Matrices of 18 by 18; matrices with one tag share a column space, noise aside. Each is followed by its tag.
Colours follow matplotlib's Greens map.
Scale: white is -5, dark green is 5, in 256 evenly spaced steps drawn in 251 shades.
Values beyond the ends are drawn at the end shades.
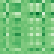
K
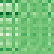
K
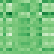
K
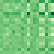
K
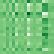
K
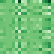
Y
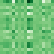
Y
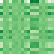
Y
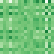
Y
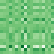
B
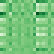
K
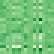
B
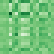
K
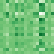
K
